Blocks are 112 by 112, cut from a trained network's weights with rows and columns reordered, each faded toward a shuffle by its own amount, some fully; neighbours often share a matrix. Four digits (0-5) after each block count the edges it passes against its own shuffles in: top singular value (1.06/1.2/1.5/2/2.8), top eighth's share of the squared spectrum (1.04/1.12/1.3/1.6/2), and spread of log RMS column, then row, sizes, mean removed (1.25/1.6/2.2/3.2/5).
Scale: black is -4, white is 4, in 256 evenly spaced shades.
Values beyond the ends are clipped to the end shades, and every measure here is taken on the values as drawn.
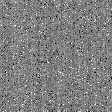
2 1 0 1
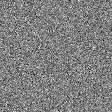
0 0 0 0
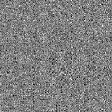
3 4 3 2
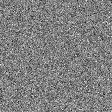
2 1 0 0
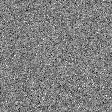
0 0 0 0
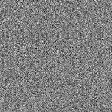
3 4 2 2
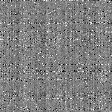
4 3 0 3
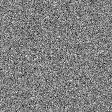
1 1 0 0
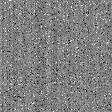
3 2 0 1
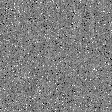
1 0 0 0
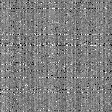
4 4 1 3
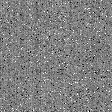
2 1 0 1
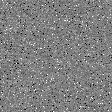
0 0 0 0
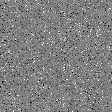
0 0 0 0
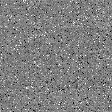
1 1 1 0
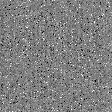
2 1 0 0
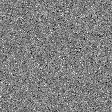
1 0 0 0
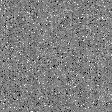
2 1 0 0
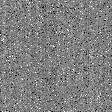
2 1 0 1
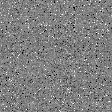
1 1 1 0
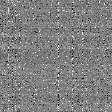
3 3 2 0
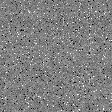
1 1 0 0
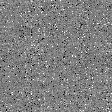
1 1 1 0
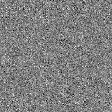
2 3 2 2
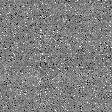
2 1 1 0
